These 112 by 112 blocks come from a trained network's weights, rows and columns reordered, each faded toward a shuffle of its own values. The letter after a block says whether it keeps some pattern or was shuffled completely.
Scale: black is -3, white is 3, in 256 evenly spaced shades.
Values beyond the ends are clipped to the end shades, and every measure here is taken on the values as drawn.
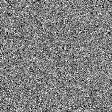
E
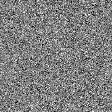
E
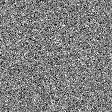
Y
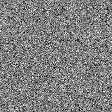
E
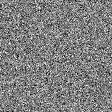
Y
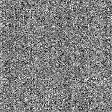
E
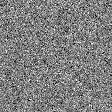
Y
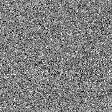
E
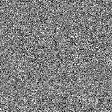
E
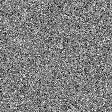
Y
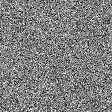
Y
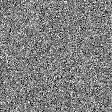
Y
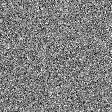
Y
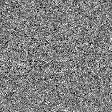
E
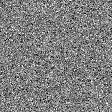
Y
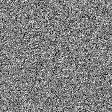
Y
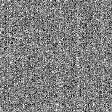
E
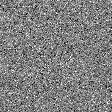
Y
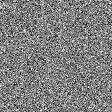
Y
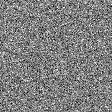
Y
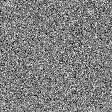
Y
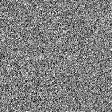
E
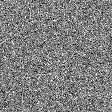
Y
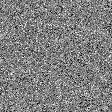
Y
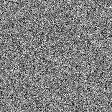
Y
